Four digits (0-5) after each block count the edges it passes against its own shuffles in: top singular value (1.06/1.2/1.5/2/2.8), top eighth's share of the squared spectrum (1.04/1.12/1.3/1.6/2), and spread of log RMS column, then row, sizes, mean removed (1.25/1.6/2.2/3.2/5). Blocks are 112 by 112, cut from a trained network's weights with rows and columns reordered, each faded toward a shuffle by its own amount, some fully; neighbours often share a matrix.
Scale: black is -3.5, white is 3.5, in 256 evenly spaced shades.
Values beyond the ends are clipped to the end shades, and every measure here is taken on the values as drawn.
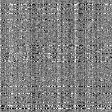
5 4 1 4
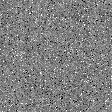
1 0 0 0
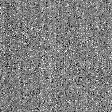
3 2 0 1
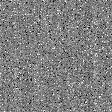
2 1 0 0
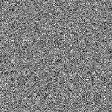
3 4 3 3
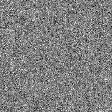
2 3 1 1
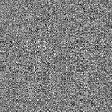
4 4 2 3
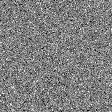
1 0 0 0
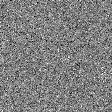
0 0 0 0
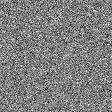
0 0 0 0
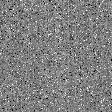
1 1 0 1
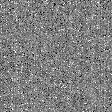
2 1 0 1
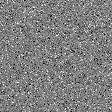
0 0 0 0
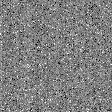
2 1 0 1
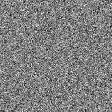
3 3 1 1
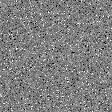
0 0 0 0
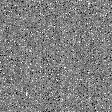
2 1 0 1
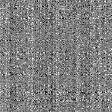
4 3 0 3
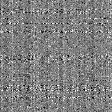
4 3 0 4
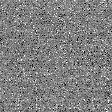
2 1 2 0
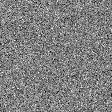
1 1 0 0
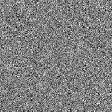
3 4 2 2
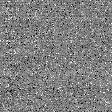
2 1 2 0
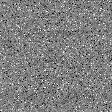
1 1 0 0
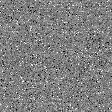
0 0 1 0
